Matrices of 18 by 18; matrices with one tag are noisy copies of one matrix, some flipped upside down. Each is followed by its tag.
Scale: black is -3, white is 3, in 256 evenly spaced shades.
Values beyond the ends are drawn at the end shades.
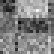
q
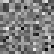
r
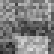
q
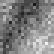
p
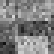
q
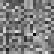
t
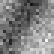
p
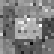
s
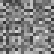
t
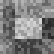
s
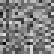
t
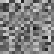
r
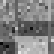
q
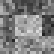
s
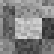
s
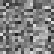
t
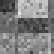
q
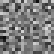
r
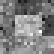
s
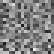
r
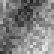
p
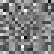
r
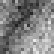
p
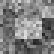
s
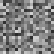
t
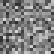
t
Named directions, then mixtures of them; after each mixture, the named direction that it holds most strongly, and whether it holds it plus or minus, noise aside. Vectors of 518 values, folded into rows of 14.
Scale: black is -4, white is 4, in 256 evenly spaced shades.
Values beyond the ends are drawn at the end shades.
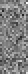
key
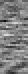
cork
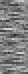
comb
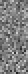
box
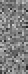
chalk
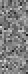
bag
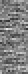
comb, plus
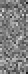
key, minus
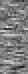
comb, minus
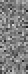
chalk, plus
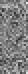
key, plus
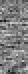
cork, plus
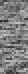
cork, plus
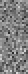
box, minus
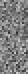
box, minus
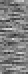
comb, plus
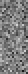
box, minus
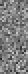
box, plus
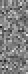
bag, minus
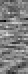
cork, plus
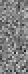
box, plus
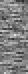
comb, minus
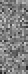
chalk, plus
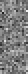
chalk, minus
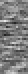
cork, minus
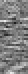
cork, minus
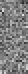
chalk, minus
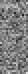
key, plus
